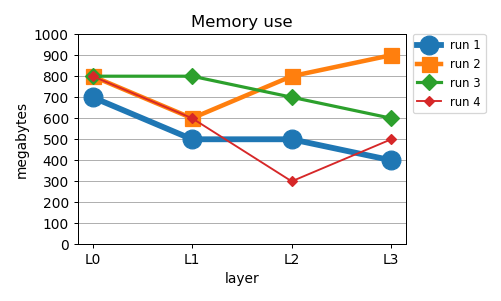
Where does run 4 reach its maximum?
L0
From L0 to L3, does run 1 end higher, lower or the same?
lower
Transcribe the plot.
Title: Memory use
x-axis: layer, ticks L0 L1 L2 L3
y-axis: megabytes, ticks 0 100 200 300 400 500 600 700 800 900 1000
Legend: run 1, run 2, run 3, run 4
Values:
run 1: 700 500 500 400
run 2: 800 600 800 900
run 3: 800 800 700 600
run 4: 800 600 300 500
